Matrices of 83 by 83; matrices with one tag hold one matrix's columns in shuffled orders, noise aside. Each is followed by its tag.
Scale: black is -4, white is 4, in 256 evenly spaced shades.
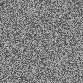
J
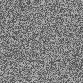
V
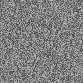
J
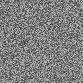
J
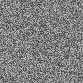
J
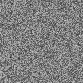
J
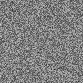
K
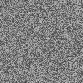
V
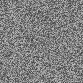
K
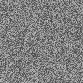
V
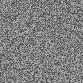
K
